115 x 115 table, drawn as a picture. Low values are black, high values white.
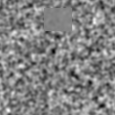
There are no lone odd cells. In the top middle lies a patch that is calmer than the rest. Neither half mirrors the other. The top middle is the smoothest part. The texture is blotchy.
